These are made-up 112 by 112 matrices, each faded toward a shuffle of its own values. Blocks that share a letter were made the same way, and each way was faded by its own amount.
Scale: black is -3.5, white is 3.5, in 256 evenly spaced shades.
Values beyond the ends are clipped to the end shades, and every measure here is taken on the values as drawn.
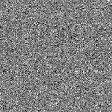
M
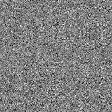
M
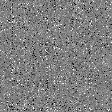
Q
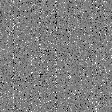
Q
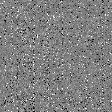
Q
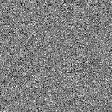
M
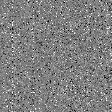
Q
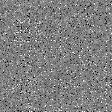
Q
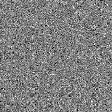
M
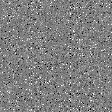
Q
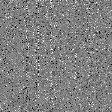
Q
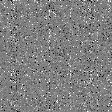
Q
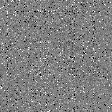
Q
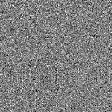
M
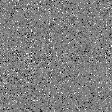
Q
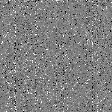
Q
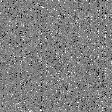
Q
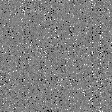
Q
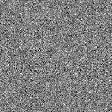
M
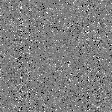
Q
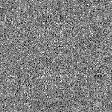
M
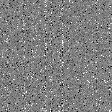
Q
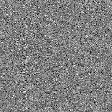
M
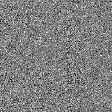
M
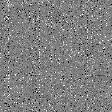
Q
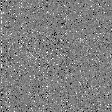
Q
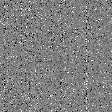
Q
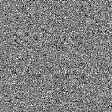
M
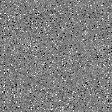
Q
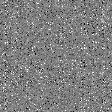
Q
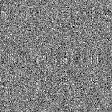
M
